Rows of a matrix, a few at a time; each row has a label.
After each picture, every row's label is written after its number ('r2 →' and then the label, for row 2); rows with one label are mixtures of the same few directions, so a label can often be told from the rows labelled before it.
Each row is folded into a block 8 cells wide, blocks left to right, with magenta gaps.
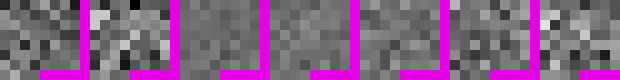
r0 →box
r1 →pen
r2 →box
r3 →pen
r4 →pen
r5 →box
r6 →pen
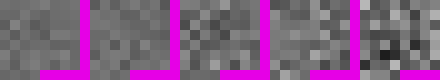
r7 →pen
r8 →box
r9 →pen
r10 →box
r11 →box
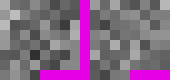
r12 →pen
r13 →box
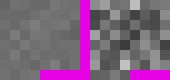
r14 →pen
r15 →pen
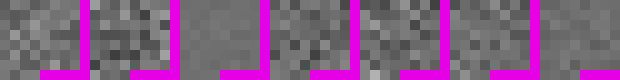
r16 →pen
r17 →box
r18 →pen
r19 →box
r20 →box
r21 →box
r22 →pen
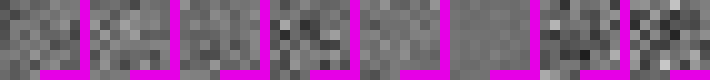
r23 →pen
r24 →pen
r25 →box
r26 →pen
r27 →box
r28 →box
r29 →box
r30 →pen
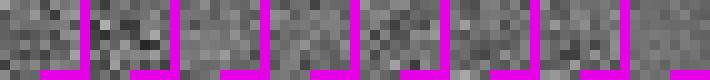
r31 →box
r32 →pen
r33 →box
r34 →pen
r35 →pen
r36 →box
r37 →box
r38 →box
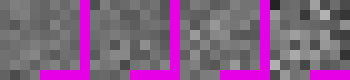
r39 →box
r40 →box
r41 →pen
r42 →box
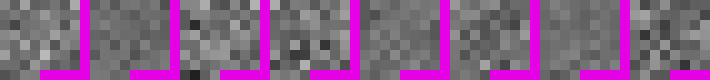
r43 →box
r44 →box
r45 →box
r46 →box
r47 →pen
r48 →pen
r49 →box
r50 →pen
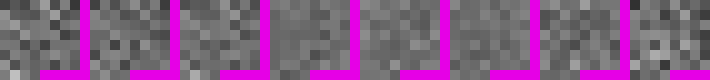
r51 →box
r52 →box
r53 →box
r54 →box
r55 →pen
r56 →box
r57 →pen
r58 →box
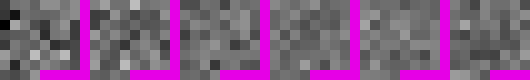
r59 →pen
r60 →pen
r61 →pen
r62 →pen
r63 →pen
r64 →box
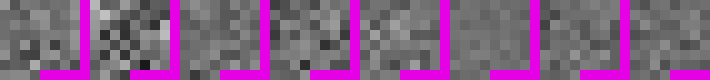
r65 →box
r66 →pen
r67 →box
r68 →pen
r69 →pen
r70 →box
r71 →pen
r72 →pen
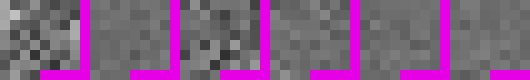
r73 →pen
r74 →box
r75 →box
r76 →box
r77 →pen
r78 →box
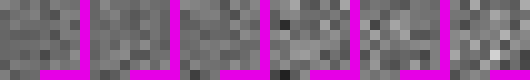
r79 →box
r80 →box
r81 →box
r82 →box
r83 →pen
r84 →box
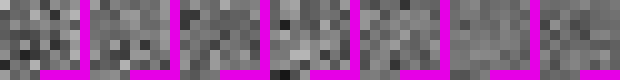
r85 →box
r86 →box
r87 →pen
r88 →box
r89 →pen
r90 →box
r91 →pen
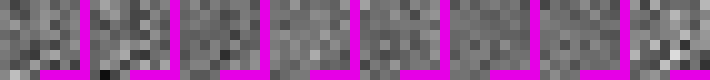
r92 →box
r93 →box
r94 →box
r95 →box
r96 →box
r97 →box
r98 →box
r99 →box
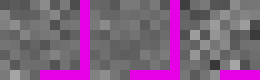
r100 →box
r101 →box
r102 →pen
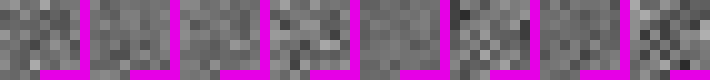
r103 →pen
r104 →box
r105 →pen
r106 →pen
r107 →pen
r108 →pen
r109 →box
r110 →pen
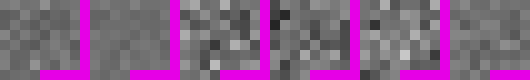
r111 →pen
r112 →pen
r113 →pen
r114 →pen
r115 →box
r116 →pen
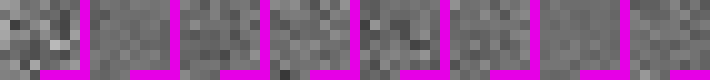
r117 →pen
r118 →pen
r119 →box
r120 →box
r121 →pen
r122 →box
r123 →box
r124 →box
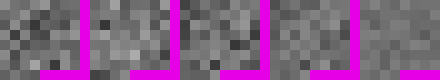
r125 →pen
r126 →box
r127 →pen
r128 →pen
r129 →pen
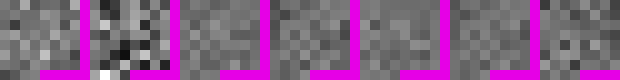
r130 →box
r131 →box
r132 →pen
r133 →pen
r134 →pen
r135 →pen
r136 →box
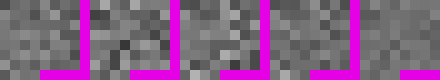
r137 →box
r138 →pen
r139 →box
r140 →box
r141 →pen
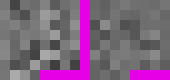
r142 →box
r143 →pen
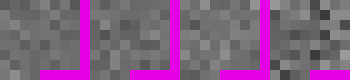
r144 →box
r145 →pen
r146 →box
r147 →box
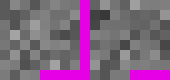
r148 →pen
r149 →pen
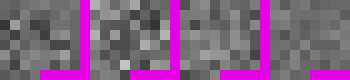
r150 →pen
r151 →pen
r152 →box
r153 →pen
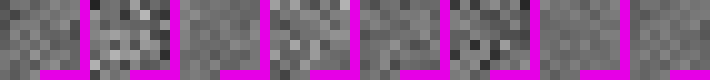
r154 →pen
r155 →box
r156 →pen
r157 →box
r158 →pen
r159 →box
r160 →box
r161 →pen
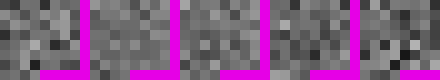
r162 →pen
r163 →box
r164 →box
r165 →box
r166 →box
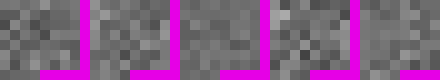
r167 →pen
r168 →pen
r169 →pen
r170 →pen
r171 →box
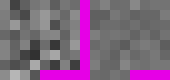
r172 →box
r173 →pen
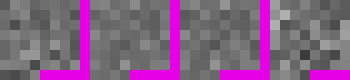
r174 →box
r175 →pen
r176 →pen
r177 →pen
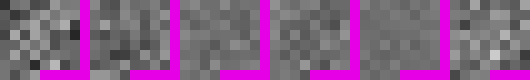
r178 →pen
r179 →box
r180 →pen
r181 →pen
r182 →box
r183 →box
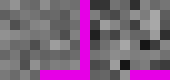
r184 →pen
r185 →pen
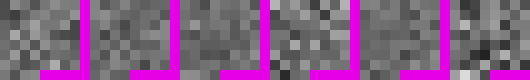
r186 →pen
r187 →pen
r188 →box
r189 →box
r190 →box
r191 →box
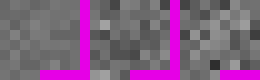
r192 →pen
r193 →box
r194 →pen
